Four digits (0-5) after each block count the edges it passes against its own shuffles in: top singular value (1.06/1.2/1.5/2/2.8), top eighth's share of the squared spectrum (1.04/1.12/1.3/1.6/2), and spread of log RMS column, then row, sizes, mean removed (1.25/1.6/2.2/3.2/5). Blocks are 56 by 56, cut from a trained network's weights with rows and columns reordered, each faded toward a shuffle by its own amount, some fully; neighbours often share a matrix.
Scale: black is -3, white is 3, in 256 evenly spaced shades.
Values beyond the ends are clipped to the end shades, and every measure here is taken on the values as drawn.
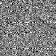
3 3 0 2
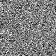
2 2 0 0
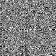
3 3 0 2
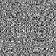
4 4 0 3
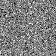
0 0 0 0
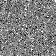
0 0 0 0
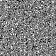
0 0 0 0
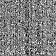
3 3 0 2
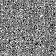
1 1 0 0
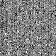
2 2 0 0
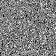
0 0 0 0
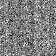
2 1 0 1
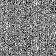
2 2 0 2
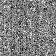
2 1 0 0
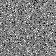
0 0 0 0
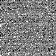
2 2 2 0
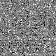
1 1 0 0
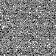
2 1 1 0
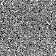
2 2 2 0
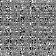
3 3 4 2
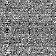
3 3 3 1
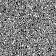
0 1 0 0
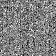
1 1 0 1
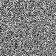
2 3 0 0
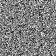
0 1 0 0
